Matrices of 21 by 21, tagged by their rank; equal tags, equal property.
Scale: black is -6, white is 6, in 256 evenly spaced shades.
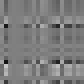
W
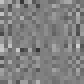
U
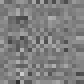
U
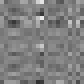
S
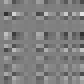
W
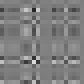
W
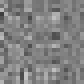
U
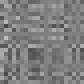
U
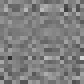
U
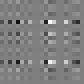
W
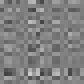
S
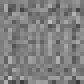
U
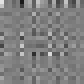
S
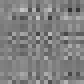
S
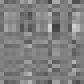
S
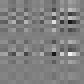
W
